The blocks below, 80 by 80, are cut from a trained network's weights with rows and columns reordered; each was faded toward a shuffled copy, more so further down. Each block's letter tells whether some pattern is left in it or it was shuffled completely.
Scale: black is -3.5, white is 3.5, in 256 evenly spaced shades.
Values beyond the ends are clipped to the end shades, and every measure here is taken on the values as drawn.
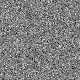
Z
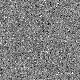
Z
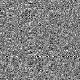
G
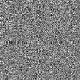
G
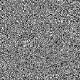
G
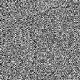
G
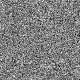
Z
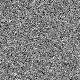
Z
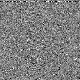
G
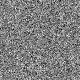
Z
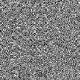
G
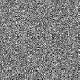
G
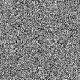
G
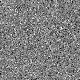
Z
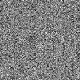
G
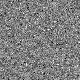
Z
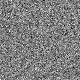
Z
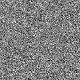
G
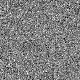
Z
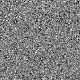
G
